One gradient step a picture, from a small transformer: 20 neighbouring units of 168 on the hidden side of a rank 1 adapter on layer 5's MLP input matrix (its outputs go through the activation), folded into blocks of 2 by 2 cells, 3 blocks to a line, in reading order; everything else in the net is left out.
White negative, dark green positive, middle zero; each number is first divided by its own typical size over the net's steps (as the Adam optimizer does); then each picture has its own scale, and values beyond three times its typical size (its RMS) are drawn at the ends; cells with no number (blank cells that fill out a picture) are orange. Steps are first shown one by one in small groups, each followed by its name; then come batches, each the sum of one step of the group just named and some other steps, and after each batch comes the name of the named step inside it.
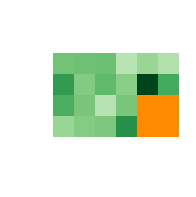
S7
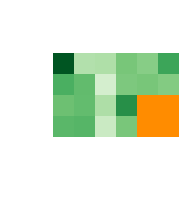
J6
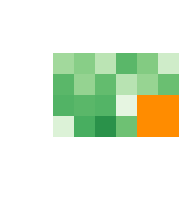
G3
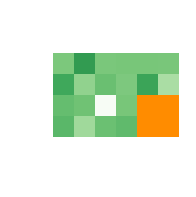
S7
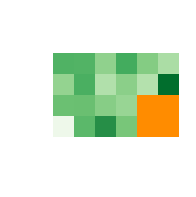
G3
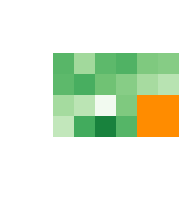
S7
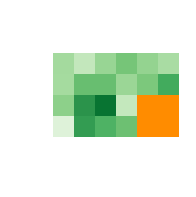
G3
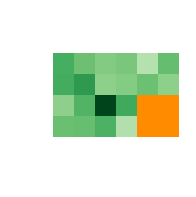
J6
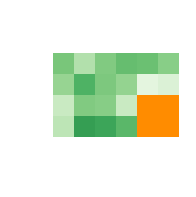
G3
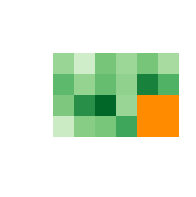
S7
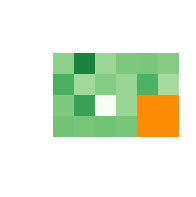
G3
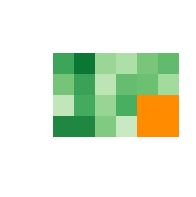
J6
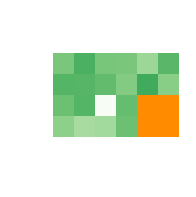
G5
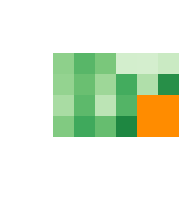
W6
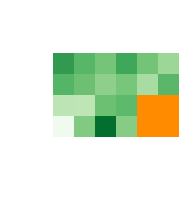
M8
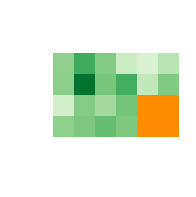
W6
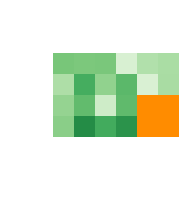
W6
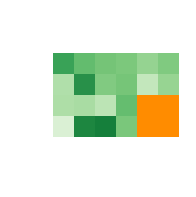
M8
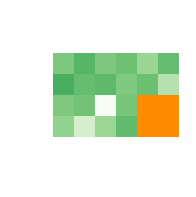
G5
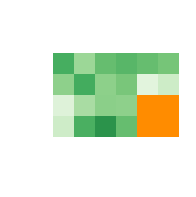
M8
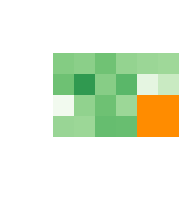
W6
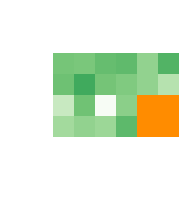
G5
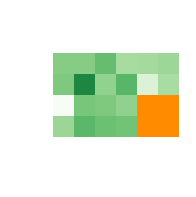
W6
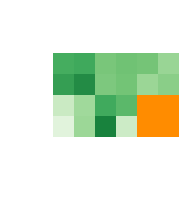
M8
